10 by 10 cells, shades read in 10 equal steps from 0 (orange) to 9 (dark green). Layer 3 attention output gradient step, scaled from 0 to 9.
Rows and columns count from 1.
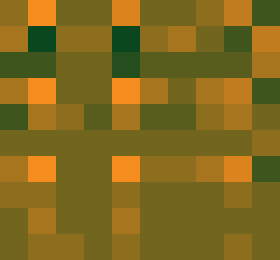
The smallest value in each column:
3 0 4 4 0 3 3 3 1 2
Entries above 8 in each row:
0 2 0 0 0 0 0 0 0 0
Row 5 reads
7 3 4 6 3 6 6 4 3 5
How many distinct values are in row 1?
6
